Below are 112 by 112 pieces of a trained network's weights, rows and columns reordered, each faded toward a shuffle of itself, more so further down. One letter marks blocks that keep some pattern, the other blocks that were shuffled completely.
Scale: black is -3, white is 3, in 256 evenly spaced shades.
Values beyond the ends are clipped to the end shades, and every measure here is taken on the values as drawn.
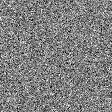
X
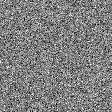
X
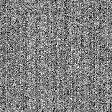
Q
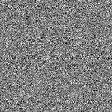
Q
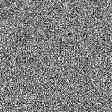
Q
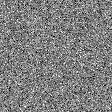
X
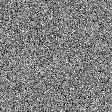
X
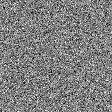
X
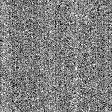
Q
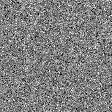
X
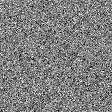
X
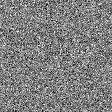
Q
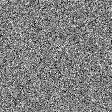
X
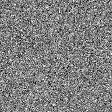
X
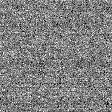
Q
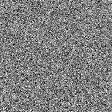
Q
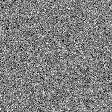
X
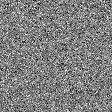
X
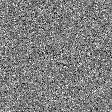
X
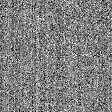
Q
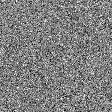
X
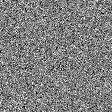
X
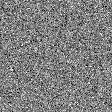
X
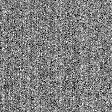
Q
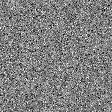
X
